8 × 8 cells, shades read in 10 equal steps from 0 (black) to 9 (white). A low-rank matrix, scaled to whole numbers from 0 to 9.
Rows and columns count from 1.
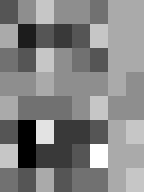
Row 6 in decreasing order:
8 7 6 3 3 2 2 0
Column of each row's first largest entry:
3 6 3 3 6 3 6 8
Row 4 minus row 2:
-1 4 3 3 2 -2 0 -1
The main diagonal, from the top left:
3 1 7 5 5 3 6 7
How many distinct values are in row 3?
5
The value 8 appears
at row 6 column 3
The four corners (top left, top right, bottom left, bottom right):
3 6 4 7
